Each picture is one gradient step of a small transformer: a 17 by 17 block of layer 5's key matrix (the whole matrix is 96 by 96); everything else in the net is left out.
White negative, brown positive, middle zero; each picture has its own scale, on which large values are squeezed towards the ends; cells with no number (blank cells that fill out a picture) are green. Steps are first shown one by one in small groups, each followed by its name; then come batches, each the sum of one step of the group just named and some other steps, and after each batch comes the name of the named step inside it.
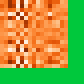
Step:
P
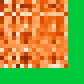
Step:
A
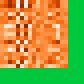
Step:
P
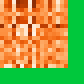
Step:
A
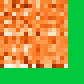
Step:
A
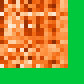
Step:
P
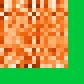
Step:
A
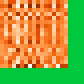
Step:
A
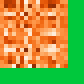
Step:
P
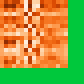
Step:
A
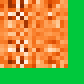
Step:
P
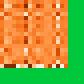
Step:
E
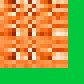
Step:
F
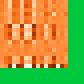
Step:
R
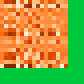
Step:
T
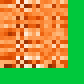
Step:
T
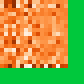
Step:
T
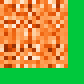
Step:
T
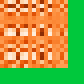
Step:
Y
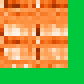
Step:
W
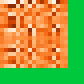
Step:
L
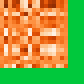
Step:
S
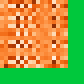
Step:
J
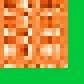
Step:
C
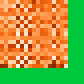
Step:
J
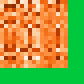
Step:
L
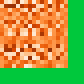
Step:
Y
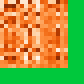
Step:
L
